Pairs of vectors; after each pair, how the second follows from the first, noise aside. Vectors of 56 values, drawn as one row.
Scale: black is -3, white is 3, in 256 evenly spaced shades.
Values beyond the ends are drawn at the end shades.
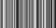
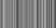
shrunk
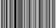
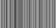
shrunk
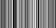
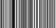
sign-scrambled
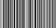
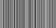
shrunk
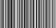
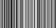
sign-scrambled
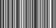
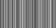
shrunk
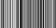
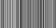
shrunk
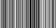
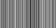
shrunk
